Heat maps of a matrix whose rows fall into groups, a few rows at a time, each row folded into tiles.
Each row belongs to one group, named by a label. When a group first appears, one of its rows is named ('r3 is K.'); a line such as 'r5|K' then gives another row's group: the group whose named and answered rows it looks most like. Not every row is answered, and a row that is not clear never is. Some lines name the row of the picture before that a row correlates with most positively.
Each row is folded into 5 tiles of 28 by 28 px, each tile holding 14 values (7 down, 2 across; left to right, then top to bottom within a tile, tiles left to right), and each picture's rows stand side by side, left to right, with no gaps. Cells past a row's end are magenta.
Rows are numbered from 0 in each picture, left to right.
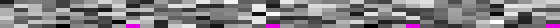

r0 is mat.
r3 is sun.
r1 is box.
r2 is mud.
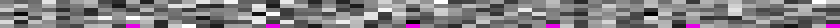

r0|box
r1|box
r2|sun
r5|mud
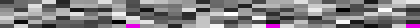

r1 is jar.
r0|mat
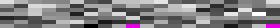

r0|mud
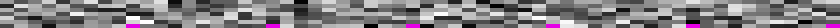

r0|mat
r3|mat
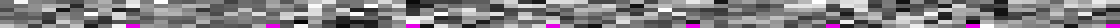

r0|jar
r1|mud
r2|mat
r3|mat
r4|mud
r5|sun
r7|jar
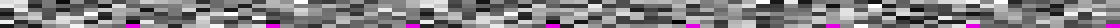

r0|sun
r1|jar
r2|mud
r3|sun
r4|mat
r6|mat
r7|sun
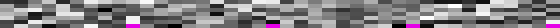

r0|mat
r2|box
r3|mat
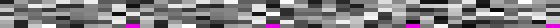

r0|box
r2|sun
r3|mat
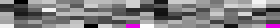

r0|jar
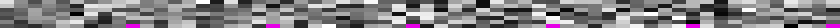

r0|sun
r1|box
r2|box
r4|jar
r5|jar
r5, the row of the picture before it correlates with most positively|0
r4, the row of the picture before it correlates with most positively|0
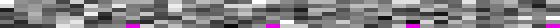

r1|mud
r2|jar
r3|box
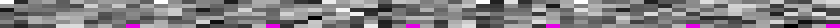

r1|mud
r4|mud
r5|mud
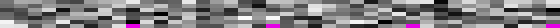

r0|jar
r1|box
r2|mud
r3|jar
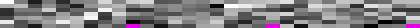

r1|sun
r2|mud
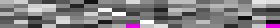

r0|mud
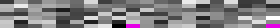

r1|box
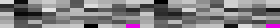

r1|jar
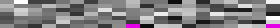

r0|mud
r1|mat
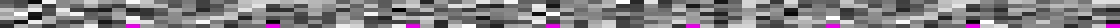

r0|mat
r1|sun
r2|jar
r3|box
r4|box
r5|box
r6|sun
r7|jar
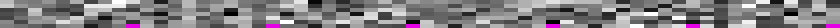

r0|sun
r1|box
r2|sun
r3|jar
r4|jar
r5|box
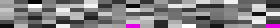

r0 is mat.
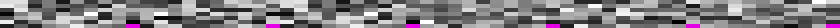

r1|mat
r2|sun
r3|jar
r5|mud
